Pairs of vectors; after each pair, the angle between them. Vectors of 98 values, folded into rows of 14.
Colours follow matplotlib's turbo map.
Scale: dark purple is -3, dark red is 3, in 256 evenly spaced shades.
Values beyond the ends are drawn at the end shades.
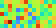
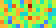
partly opposed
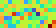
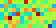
nearly opposite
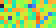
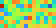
partly opposed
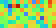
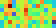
partly opposed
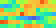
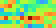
nearly opposite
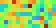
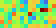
orthogonal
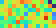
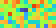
partly aligned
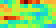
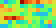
nearly parallel
